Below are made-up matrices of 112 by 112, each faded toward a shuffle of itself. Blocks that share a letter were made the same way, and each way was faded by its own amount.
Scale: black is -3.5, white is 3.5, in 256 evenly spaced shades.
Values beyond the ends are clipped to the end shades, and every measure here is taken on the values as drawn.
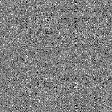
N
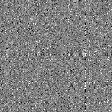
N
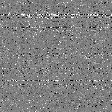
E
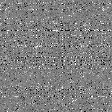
E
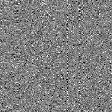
N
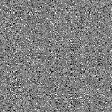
N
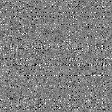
E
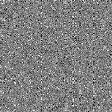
N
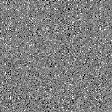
N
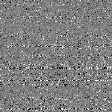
E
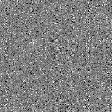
N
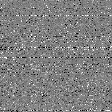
E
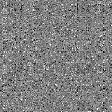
N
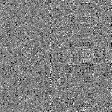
N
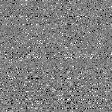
E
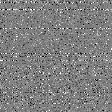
E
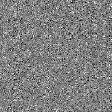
N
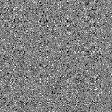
N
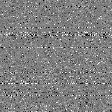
E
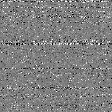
E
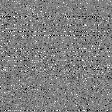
E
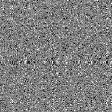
N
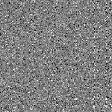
N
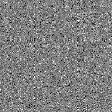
N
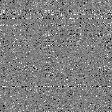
E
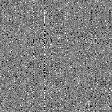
N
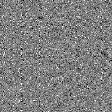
N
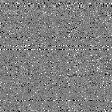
E
